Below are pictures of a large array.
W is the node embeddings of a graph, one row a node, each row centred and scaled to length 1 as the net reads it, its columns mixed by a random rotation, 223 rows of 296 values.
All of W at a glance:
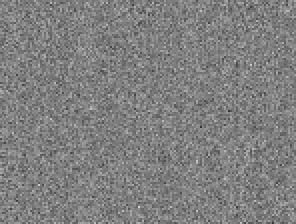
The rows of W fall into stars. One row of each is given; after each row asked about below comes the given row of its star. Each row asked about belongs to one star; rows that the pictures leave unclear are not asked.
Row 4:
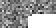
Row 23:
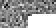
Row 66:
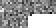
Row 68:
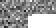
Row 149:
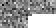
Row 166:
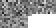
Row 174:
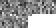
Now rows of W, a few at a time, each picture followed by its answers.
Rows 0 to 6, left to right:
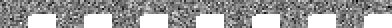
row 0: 149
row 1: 4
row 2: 149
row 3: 149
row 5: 4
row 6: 166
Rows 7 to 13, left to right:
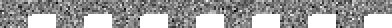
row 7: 68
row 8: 166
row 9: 166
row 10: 166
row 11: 166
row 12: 174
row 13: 68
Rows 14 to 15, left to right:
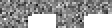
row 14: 68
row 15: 174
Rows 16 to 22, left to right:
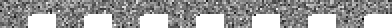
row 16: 174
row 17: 4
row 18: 23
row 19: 66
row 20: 68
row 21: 68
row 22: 174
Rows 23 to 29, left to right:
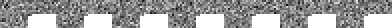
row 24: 149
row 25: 149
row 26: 174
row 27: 174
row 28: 23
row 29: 66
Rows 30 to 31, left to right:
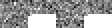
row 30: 149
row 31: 68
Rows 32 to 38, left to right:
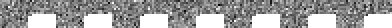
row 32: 166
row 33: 66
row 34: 68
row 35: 66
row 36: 23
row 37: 4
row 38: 23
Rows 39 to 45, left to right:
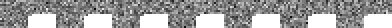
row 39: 68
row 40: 174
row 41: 23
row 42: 68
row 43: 149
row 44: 174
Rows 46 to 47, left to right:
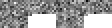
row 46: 149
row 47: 149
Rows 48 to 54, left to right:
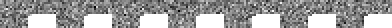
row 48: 4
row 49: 174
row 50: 23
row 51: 66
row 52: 23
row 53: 68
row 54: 68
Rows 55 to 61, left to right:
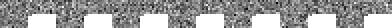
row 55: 174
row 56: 149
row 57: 166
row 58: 174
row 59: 23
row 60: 23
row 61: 68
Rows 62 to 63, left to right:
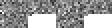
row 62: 66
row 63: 4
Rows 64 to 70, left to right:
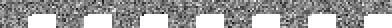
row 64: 66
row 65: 23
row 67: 4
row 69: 149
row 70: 68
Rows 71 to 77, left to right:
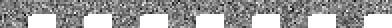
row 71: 66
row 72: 23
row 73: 23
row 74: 66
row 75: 149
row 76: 166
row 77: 174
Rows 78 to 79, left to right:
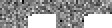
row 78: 66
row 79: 166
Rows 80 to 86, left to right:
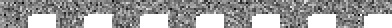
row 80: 66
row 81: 166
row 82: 149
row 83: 166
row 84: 66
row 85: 4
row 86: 174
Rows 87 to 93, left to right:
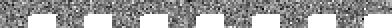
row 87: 149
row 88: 149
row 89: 68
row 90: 166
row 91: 174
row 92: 4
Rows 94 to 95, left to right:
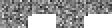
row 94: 66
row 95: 66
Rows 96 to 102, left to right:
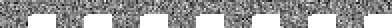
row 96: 66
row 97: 23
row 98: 166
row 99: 174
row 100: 23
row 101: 68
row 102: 66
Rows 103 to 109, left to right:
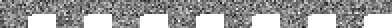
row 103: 68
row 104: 174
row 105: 23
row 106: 23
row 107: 23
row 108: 23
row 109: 23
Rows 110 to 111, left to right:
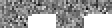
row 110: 166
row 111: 166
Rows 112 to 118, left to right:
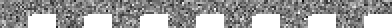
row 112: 66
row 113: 174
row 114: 23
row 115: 149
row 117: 23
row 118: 149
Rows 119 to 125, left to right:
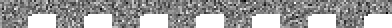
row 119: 166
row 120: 66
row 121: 23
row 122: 23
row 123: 166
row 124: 149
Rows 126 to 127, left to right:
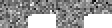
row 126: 23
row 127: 23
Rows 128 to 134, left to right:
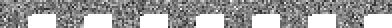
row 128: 4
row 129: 166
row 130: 166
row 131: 4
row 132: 4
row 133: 174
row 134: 4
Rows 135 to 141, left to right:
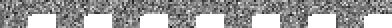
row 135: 174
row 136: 66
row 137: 166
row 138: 23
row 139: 149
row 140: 23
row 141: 174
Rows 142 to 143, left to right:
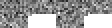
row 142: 66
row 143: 174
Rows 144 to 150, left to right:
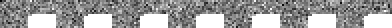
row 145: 66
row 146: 174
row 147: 4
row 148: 174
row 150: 4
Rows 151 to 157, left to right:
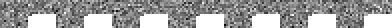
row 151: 4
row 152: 4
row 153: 68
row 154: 4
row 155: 4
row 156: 174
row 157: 174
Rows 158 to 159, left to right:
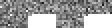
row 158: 174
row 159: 66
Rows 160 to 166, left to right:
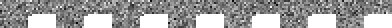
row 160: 68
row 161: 174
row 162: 68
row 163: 4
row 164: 23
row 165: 23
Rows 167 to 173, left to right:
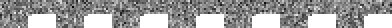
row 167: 66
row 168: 166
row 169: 166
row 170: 66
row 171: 166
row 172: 149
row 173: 4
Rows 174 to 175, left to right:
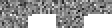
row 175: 174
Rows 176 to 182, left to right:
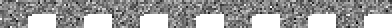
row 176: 68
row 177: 166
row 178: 68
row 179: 4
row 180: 23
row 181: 166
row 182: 174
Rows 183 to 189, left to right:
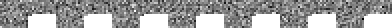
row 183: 68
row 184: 23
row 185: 23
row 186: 149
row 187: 149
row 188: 23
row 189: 166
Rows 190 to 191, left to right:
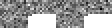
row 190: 68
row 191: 66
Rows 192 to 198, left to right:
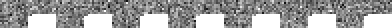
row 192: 68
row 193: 4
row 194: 149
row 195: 4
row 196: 149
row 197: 66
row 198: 23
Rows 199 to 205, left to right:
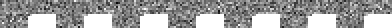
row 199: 23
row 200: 66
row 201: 149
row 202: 174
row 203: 166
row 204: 166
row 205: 149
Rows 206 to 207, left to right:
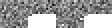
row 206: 4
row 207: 4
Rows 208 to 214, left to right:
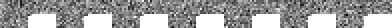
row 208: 166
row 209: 23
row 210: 68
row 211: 68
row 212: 68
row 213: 174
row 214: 23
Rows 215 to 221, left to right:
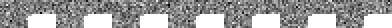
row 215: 4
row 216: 149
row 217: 4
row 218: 23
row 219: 149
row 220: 174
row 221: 174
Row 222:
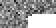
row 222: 4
